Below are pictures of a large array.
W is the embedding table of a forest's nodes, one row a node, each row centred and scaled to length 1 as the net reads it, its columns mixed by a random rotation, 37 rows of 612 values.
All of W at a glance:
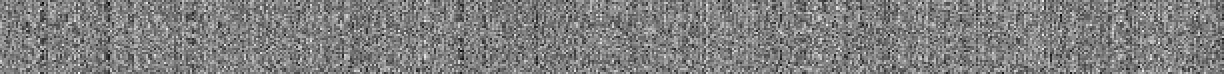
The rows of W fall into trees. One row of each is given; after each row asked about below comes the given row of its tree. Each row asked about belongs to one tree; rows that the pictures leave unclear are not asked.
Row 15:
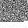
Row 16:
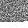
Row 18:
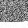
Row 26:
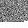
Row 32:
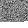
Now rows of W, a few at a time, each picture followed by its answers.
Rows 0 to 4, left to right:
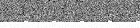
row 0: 26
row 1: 32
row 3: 26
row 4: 26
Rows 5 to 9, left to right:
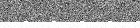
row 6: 15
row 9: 32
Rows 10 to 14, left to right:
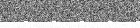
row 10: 32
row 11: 18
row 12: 18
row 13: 18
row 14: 16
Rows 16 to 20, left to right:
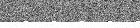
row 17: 26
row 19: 32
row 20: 32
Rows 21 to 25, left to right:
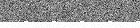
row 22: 16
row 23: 18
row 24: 26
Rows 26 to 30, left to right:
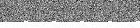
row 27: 32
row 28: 32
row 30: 18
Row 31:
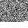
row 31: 18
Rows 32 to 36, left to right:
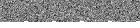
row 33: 16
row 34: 15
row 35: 15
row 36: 32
